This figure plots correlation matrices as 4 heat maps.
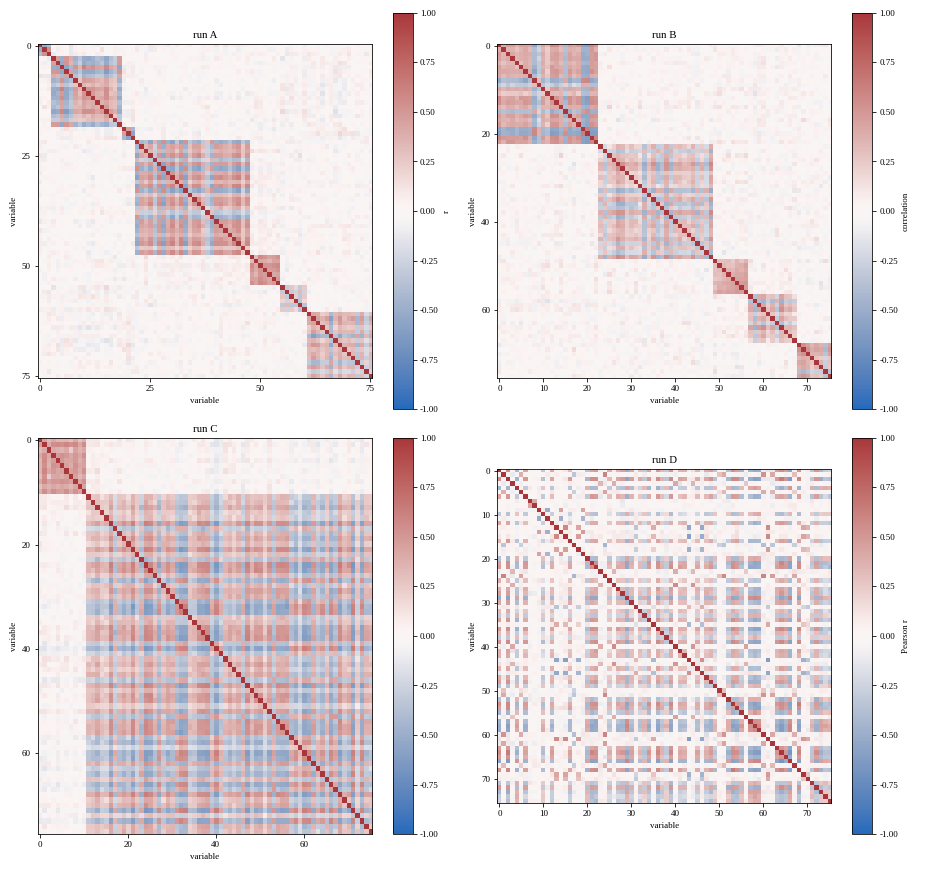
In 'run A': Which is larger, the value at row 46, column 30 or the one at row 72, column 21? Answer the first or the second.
the first
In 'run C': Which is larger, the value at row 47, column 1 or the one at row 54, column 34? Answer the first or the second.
the second
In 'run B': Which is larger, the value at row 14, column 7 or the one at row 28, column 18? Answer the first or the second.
the first
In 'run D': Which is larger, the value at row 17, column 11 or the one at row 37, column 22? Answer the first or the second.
the second
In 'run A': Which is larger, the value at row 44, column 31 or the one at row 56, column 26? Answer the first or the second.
the first
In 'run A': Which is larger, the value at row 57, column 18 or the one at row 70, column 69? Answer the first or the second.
the second
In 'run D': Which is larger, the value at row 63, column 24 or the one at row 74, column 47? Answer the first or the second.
the first
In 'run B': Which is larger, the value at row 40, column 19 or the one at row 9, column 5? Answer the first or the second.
the first
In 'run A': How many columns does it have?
76
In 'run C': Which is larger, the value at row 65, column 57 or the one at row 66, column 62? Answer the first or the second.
the first
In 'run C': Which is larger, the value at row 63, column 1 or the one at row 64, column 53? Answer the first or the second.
the second
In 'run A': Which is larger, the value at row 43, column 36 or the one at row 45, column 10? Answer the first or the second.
the first
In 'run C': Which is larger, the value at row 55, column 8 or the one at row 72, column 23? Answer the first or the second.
the first
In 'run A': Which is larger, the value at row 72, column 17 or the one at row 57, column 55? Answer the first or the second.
the second
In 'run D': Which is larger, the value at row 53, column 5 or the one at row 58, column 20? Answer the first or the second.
the second
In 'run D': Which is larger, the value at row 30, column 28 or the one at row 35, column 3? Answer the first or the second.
the first
